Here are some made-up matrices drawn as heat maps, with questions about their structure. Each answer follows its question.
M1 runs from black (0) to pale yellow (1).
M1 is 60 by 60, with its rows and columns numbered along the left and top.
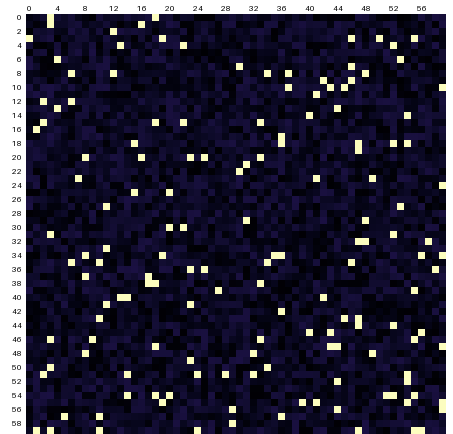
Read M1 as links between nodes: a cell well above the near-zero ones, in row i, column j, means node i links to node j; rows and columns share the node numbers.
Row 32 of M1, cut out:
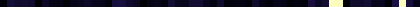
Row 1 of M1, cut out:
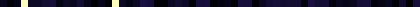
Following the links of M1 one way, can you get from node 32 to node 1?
yes
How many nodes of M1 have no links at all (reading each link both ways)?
1
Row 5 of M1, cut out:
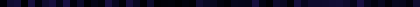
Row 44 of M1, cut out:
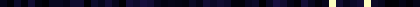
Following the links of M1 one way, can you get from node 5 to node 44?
no
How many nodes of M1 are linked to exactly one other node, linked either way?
3
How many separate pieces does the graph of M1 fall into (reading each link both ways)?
2
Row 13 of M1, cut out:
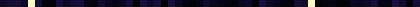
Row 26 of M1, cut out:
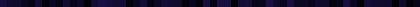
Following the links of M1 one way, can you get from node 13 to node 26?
no
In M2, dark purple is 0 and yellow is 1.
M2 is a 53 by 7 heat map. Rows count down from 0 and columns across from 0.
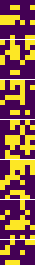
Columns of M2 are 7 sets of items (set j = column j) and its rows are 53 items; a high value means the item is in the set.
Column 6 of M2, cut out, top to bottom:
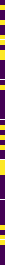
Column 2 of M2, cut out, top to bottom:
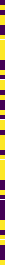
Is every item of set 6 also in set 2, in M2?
yes
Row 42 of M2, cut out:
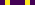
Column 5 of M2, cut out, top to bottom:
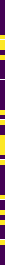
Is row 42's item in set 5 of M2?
yes
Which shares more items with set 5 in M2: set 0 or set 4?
set 4
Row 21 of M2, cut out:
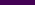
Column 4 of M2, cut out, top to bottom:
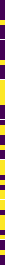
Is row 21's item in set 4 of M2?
no
